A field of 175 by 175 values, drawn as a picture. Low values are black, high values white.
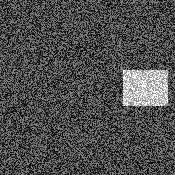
No regular stripes run through it. The ninth with the highest average is the middle right. Neither half mirrors the other. An odd patch, higher than its surroundings, sits in the middle right. On average the colour sits 30% of the way up the scale.
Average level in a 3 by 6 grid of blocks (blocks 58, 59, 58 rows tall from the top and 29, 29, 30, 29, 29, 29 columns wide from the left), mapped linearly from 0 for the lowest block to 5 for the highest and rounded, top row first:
0 0 0 0 0 0 / 0 0 0 0 5 5 / 0 0 0 0 0 0
